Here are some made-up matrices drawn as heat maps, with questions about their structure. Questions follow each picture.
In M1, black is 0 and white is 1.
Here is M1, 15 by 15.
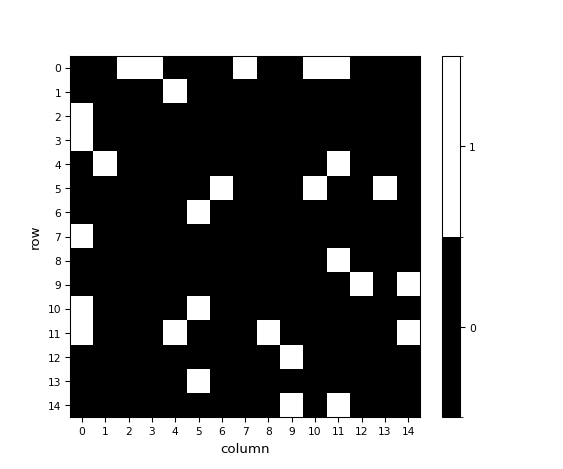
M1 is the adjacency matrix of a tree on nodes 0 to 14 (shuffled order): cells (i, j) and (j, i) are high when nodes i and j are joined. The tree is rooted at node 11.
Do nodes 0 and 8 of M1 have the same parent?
yes
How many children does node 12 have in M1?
0
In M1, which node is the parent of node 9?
14
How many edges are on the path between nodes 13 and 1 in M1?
6
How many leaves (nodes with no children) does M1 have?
8
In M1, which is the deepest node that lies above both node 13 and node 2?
0
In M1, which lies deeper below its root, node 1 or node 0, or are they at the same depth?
node 1
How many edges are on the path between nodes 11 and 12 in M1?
3
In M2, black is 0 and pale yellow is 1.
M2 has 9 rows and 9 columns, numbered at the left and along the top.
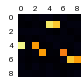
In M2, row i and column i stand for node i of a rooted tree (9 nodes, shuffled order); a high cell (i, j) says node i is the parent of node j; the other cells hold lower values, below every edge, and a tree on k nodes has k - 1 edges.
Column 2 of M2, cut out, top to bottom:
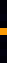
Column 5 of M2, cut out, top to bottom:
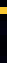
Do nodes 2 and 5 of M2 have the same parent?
no
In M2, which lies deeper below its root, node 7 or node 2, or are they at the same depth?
node 7
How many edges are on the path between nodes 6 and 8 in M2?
1
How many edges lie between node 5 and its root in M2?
1
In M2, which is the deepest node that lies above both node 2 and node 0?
4
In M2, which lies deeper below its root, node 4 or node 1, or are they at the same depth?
node 4
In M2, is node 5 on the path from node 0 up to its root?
no
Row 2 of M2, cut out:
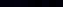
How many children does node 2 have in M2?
0
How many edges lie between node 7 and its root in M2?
3
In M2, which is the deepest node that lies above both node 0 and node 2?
4
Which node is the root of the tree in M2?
1
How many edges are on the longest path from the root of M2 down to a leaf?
3
